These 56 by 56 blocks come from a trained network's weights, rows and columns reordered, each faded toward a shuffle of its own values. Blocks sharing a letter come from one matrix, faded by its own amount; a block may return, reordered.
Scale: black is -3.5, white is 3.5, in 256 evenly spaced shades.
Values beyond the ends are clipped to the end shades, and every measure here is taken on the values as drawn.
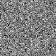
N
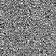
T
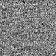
T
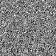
T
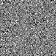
N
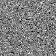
N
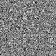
T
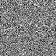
T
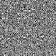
T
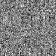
T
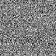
T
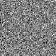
N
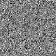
N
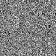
T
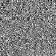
N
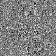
N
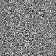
N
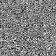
T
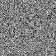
N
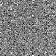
N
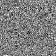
T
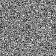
T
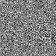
N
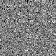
N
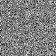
N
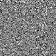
N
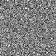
T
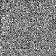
T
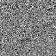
T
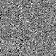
N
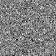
N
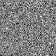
N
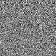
T
